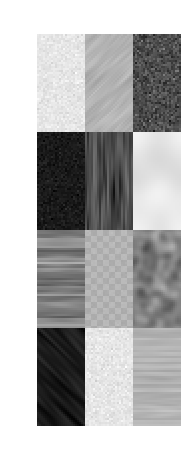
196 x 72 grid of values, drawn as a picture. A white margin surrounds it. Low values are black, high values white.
The table splits into 4 rows of 3 panels. Panel 1,1: very high, fine-grained, faint in contrast. Panel 1,2: high, slanting up to the right, faint in contrast. Panel 1,3: low, fine-grained. Panel 2,1: very low, fine-grained, faint in contrast. Panel 2,2: low, streaked downward. Panel 2,3: very high, smooth, faint in contrast. Panel 3,1: middling, streaked across. Panel 3,2: high, checkered, faint in contrast. Panel 3,3: middling, blotchy. Panel 4,1: very low, slanting down to the right, faint in contrast. Panel 4,2: very high, fine-grained, faint in contrast. Panel 4,3: high, streaked across, faint in contrast.
